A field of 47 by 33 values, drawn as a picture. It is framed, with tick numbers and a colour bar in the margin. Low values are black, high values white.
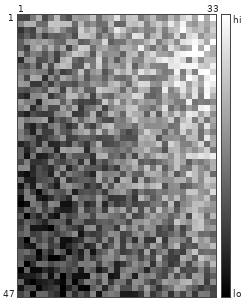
The ninth with the lowest average is the bottom left. There is an overall slope up to the top right. Neither half mirrors the other. The top right is the ninth with the highest average. The histogram is bell-shaped. Overall the values sit about 50% of the way up the scale. No single row or column stands out from its neighbours.
